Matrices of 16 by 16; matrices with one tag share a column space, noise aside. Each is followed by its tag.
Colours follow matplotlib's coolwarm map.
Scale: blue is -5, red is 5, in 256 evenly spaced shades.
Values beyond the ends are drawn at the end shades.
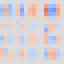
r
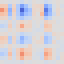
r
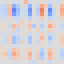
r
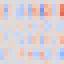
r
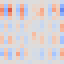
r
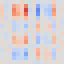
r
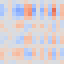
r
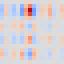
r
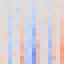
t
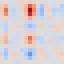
r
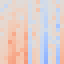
t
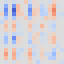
r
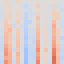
t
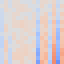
t
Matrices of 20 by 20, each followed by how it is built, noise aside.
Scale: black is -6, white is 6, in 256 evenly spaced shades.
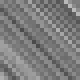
Toeplitz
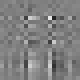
low rank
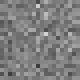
low rank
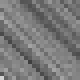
Toeplitz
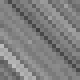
Toeplitz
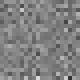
low rank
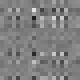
low rank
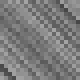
Toeplitz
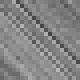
Toeplitz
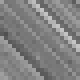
Toeplitz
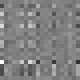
low rank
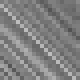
Toeplitz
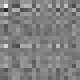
low rank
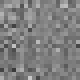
low rank
